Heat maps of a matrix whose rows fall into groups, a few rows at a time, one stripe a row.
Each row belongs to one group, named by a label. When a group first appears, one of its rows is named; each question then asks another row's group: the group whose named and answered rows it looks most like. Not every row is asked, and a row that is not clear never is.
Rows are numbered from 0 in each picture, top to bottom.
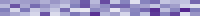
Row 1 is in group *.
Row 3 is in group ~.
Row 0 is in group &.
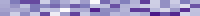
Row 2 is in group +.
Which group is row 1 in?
*
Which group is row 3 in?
~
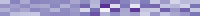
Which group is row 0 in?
*
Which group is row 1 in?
&
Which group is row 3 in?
~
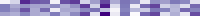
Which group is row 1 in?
&
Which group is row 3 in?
&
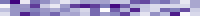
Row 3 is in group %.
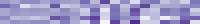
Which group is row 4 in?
~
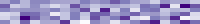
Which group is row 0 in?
*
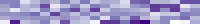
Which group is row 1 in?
~
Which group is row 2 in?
~
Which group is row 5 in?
*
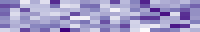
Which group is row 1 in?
+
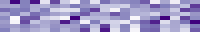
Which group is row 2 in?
+
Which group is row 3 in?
*
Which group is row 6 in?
&
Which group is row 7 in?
&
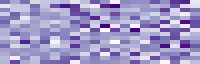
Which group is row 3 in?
*
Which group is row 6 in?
&
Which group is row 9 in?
~
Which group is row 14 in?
~
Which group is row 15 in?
%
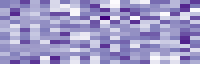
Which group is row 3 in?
%
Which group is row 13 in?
*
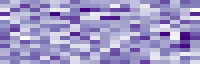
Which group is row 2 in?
*
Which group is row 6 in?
%
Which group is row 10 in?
+
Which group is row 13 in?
*
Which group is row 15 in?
*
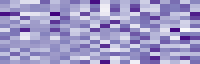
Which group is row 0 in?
~
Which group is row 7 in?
%
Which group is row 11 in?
&
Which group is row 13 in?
*
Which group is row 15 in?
&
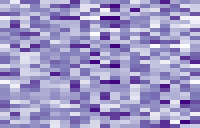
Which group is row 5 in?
*
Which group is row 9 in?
&
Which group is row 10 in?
~
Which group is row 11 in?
*
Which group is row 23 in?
&
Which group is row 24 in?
&
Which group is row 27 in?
~
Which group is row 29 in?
*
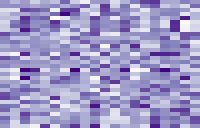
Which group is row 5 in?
%
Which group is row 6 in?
%
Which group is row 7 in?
%
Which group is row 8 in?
+
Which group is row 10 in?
*
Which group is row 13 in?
~
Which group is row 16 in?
&
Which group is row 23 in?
+
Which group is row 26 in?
+
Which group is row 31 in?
~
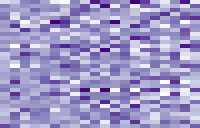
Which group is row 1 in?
&
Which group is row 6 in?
%
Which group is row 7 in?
+
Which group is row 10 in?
&
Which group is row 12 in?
&
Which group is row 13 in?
%
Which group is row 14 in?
%
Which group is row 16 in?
~
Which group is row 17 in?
*
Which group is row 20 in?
%
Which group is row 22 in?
&
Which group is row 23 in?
%
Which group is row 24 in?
*
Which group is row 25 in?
&
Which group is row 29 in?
*
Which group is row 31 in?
+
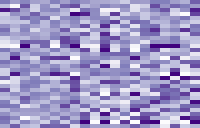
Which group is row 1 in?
~
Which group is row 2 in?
+
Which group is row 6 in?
&
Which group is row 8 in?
&
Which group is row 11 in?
~
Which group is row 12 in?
&
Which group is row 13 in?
*
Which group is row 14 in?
%
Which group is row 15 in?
+
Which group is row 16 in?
&
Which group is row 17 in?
%
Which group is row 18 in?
%
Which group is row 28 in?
&
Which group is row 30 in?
&
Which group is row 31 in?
%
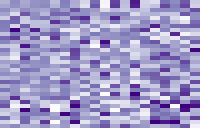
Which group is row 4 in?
*
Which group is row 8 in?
%
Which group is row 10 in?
&
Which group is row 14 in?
~
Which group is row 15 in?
+
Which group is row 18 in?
&
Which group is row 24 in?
%
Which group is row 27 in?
+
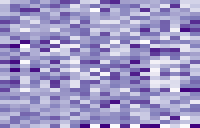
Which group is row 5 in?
+
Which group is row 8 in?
&
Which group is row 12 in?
~
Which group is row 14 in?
%
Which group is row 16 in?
*
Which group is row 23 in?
&
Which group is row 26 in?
&
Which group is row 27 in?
+
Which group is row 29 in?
%
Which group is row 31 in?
&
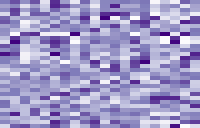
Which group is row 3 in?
*
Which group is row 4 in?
&
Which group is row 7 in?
~
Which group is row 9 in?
%
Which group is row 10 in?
%
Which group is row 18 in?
~
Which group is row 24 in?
~
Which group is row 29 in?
~
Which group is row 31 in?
%
